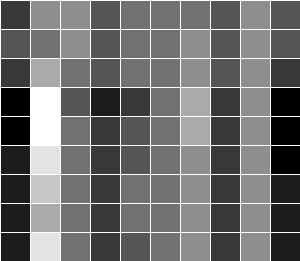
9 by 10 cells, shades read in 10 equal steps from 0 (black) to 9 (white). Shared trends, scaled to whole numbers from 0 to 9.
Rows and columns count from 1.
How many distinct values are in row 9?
6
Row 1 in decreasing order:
5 5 5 4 4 4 3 3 3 2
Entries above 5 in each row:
0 0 1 2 2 1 1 1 1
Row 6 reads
1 8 4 2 3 4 5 2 5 0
